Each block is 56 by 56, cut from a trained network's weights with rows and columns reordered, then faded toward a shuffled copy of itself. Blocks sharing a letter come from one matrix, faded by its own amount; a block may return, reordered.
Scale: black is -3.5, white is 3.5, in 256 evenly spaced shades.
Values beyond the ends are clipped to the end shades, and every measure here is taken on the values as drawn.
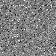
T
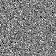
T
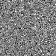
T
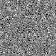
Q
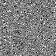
Q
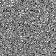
T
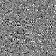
Q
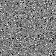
T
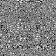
Q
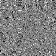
Q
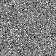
T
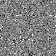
T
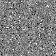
T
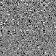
Q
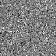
T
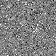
T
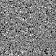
Q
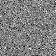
T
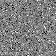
T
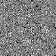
Q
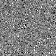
Q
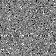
T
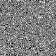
Q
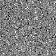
Q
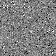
T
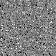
T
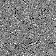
T
